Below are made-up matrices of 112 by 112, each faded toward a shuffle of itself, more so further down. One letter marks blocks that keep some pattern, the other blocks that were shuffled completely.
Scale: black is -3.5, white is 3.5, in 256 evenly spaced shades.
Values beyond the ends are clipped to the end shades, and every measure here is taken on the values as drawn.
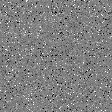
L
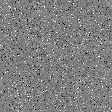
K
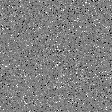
L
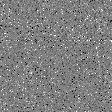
L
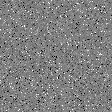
K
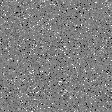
L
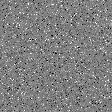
K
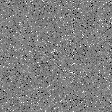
L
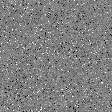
K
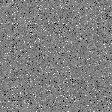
L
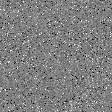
L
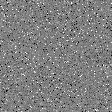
K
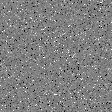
K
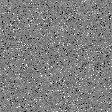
L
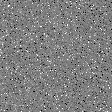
K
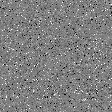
L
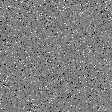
K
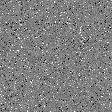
K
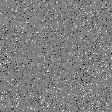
L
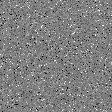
K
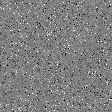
K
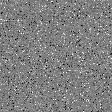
K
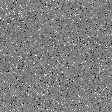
K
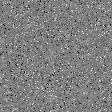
K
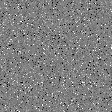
L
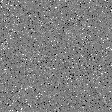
K
